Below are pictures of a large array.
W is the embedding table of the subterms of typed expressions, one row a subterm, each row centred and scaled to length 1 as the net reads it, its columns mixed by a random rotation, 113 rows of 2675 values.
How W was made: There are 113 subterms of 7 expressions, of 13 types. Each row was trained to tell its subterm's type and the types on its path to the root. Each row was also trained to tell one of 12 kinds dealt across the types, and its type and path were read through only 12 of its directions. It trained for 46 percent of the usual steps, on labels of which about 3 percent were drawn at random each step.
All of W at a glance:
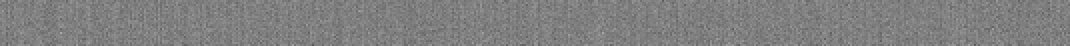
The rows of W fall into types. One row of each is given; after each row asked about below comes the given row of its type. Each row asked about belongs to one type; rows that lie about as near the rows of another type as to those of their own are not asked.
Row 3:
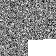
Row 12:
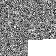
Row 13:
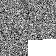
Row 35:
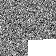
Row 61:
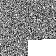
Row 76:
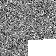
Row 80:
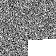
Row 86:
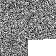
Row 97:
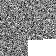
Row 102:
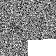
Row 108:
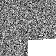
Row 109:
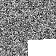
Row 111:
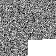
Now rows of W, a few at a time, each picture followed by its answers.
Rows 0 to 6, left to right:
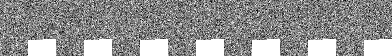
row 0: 35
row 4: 12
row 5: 76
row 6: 13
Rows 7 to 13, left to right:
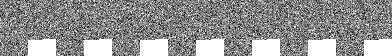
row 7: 111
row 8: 97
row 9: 35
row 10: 76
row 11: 35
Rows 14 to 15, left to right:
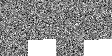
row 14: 61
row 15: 3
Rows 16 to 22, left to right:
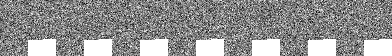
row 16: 61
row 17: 61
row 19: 76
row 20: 76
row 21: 86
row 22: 13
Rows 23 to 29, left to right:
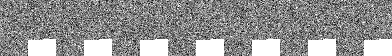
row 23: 111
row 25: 61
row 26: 97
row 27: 111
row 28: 3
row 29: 12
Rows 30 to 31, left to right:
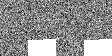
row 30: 61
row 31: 102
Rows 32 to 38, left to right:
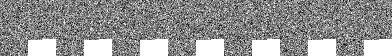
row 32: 76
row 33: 109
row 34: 80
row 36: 86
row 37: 97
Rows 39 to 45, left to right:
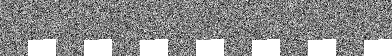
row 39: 80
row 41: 109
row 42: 111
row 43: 61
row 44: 97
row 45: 80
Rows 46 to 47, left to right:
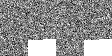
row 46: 80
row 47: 86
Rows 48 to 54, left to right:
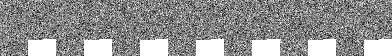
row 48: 111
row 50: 3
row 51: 108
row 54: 86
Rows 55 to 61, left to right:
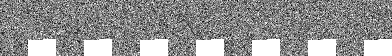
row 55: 13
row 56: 102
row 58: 111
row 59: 12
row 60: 12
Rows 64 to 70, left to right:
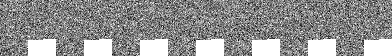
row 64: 97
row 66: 35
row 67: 108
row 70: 80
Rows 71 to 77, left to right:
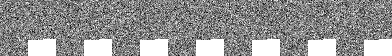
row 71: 3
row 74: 111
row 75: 13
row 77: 102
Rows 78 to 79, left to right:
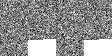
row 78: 97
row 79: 12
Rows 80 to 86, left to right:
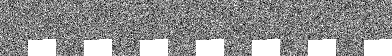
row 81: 108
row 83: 109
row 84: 109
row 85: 80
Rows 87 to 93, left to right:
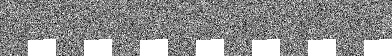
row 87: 108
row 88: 86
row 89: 109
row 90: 35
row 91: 102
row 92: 12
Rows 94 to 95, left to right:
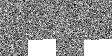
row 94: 35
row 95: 86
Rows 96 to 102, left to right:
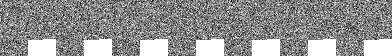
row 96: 86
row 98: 13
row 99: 80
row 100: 12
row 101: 13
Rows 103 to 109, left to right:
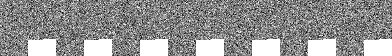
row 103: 111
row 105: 80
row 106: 13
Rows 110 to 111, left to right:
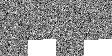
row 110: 12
